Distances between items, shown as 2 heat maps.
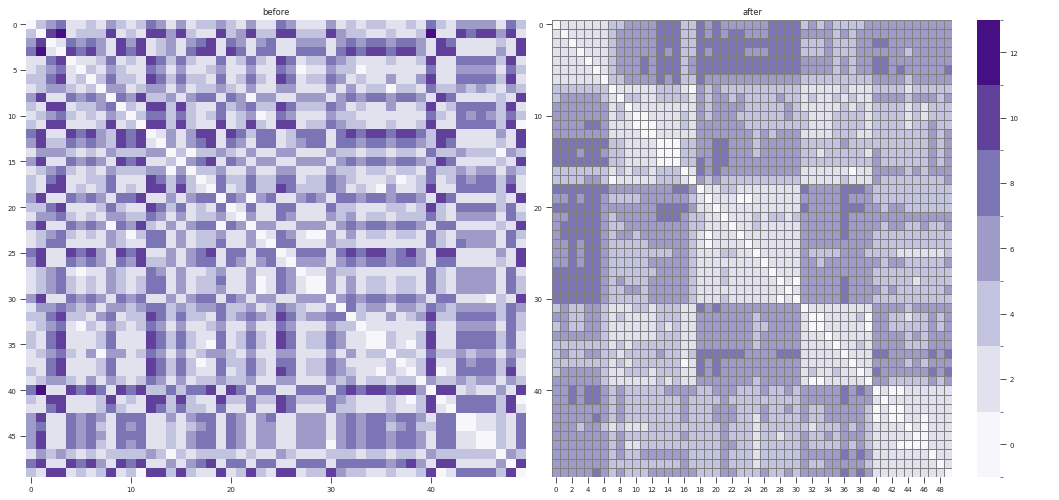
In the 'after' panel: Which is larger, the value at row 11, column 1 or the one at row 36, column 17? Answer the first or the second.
the first
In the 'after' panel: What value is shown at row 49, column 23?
4
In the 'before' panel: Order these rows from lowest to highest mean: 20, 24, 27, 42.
27, 24, 42, 20
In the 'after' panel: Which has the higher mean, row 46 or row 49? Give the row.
49
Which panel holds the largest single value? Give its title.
before
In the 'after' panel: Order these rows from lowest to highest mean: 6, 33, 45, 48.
33, 45, 48, 6
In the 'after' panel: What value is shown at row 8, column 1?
6
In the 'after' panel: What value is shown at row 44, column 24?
4
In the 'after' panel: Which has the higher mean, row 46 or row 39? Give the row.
39
